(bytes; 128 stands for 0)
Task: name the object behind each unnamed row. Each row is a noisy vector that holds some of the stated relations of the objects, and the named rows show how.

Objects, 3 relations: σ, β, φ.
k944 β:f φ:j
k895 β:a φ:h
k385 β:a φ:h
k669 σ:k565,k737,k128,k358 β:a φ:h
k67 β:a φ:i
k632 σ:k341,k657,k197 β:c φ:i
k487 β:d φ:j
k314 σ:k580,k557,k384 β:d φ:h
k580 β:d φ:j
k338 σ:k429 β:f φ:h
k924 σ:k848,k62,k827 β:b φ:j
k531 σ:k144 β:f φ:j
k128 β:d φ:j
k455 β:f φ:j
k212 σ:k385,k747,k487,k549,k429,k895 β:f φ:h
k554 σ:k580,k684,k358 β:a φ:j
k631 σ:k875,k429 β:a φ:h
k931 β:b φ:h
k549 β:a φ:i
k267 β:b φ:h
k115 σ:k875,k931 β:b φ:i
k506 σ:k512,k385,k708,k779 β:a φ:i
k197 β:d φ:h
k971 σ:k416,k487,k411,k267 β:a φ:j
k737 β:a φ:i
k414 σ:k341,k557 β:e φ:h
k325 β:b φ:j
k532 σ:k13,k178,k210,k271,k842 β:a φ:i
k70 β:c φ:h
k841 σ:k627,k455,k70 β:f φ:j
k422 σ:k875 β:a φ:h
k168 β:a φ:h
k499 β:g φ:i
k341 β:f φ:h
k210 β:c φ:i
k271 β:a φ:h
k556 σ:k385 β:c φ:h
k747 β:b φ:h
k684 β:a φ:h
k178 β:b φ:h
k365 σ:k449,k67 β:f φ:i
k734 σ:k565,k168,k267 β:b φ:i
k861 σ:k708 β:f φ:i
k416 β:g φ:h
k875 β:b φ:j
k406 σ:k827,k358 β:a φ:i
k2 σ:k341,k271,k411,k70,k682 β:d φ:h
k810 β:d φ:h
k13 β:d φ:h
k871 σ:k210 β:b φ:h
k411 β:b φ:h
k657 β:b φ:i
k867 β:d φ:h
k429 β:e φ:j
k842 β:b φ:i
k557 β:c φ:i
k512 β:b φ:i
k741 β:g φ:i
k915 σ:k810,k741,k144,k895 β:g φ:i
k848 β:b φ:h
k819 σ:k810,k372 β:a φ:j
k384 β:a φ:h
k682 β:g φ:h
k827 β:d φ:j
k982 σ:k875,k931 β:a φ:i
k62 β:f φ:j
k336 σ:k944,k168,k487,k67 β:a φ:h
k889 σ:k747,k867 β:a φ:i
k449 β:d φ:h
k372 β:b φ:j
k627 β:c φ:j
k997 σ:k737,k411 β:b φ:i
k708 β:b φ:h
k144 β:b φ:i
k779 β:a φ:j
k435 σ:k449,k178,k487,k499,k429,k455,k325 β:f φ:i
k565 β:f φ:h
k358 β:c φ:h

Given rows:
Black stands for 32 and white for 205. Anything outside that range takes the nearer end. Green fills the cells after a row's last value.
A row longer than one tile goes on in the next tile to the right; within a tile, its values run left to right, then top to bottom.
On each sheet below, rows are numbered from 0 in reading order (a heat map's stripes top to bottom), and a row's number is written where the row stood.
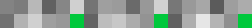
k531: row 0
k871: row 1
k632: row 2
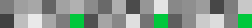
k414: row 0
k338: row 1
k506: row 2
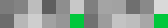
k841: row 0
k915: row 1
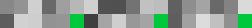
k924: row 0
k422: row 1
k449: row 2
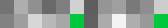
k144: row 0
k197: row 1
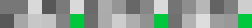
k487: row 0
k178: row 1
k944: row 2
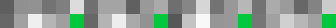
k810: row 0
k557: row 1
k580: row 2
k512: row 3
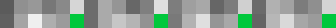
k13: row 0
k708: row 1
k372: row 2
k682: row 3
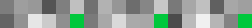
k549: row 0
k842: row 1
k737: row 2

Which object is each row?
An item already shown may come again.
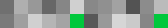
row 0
k512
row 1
k889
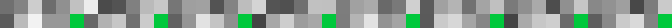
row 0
k128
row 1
k875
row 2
k67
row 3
k422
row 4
k372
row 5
k565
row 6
k336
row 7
k506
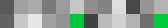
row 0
k341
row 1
k971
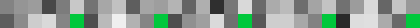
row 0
k506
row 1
k737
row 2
k429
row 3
k411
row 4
k669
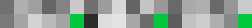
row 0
k512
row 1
k669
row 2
k267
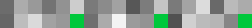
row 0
k848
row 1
k627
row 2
k997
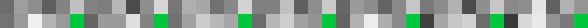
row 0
k210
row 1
k435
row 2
k499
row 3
k841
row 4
k70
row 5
k336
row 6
k554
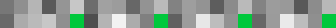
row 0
k365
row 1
k684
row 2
k532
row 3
k532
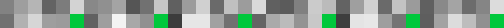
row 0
k325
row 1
k779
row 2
k358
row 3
k115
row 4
k358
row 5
k449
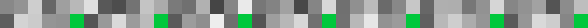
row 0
k924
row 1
k982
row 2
k212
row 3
k556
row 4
k62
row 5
k416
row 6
k889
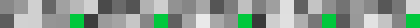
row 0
k924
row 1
k631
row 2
k819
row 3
k406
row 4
k895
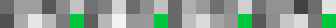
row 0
k168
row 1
k128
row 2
k848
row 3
k385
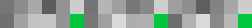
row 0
k861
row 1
k741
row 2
k931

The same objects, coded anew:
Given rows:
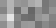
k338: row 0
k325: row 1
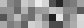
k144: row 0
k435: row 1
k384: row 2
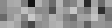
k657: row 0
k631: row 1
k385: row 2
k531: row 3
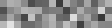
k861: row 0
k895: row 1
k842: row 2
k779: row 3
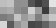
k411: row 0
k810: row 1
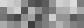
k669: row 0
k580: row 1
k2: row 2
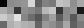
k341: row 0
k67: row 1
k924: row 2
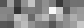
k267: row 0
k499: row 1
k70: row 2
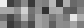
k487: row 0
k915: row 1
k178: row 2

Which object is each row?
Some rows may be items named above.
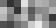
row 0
k810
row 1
k861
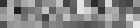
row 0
k531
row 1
k779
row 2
k741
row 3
k810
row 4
k358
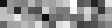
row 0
k341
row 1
k506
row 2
k532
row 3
k810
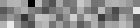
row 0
k861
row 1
k115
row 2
k144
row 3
k556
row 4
k365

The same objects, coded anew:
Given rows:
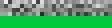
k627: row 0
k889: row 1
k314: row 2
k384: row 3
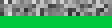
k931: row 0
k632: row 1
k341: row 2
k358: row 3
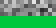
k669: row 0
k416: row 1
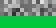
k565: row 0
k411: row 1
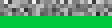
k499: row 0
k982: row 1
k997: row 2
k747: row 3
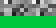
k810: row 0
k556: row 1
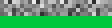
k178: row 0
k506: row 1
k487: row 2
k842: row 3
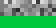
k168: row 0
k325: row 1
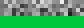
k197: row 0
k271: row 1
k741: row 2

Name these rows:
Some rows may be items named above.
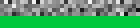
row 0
k506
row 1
k512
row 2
k848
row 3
k841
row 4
k372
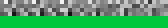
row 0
k915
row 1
k741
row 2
k144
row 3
k414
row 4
k632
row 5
k532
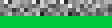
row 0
k499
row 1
k556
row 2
k861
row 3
k406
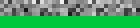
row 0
k924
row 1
k385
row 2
k810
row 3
k70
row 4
k62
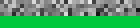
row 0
k128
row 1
k414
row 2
k871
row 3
k810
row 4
k848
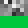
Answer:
k779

